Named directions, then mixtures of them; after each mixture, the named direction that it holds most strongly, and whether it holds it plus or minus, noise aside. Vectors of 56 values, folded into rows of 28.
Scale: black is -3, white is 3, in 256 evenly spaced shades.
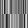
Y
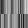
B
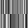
Y, minus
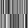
Y, minus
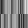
B, plus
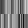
B, plus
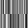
Y, minus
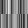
B, plus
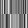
Y, plus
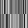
Y, plus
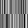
Y, plus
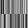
Y, minus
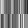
B, minus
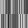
B, minus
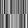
Y, plus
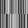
Y, plus
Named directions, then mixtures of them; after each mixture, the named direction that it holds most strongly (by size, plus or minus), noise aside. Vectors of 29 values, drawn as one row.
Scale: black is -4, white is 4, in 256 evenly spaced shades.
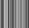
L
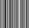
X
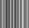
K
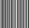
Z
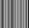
L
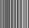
K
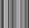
L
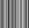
L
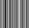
X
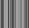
L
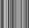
L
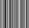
X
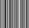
X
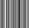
X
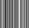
X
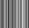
L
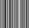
X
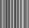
K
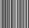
Z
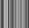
L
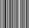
X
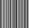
Z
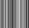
L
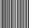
Z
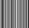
Z
